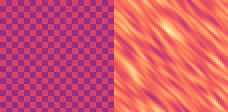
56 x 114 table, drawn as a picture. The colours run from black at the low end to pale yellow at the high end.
It is made of 1 by 2 panels. Panel 1,1: middling, checkered. Panel 1,2: high, slanting down to the right.
